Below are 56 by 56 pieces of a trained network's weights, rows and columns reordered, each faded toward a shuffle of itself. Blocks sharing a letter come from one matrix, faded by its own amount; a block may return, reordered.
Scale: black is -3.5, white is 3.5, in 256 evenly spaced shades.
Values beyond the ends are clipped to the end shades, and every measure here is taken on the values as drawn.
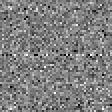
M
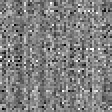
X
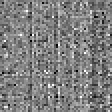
X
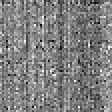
X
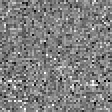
M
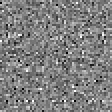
M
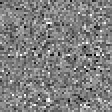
M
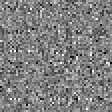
M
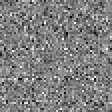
M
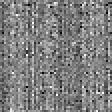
X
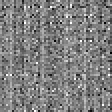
X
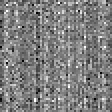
X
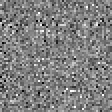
M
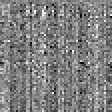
X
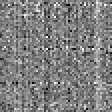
X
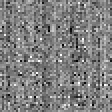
X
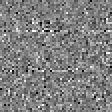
M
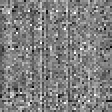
X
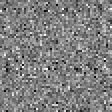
M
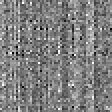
X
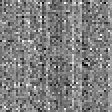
X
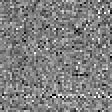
M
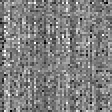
X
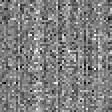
X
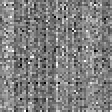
X
